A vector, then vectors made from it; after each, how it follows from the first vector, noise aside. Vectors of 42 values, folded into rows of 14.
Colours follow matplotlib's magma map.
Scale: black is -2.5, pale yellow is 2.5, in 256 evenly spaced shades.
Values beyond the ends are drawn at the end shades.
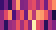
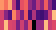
negated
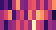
copied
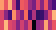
negated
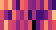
negated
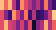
negated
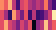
negated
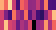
negated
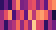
copied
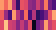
negated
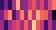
copied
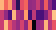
negated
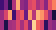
copied
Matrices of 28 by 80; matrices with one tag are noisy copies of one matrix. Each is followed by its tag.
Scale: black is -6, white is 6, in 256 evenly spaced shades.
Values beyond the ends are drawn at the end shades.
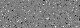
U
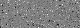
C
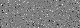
C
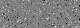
U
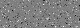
U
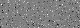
C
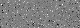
C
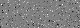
C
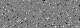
U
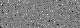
C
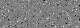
U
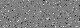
U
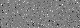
C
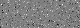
C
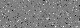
U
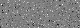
C
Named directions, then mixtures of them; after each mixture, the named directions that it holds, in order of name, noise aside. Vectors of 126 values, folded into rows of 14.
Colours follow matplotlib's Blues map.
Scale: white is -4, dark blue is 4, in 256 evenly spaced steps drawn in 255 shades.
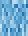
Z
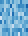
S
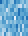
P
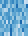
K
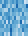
K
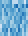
Z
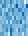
K, Z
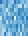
P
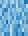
K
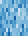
P, Z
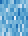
P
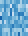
S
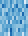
K, Z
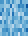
S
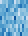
P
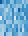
P, S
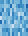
S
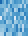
P, S
